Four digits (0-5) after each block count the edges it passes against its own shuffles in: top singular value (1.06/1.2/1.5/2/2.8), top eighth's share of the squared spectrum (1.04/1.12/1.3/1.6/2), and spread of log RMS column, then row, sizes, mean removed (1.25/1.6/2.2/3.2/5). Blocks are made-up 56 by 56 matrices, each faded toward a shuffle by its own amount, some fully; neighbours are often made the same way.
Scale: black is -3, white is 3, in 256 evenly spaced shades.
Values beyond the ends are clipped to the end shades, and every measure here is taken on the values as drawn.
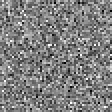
2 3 1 0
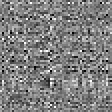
4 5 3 3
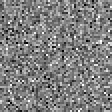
0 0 0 0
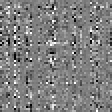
2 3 4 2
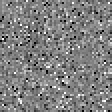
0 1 1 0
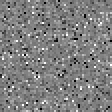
0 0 0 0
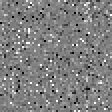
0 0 0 0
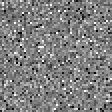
0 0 0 0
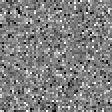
0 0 0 0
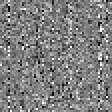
2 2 3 0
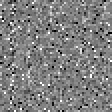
1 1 1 0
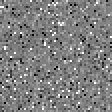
1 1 0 0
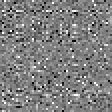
4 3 2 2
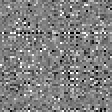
4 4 2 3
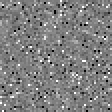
1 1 0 0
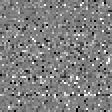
2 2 0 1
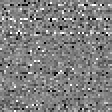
3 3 0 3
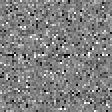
2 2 0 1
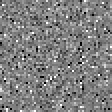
2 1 0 0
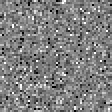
3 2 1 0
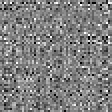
4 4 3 3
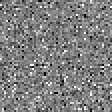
3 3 1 1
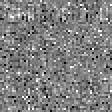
3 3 1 1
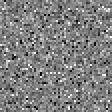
2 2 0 1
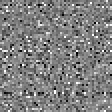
3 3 1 2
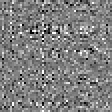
4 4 2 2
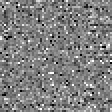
3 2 1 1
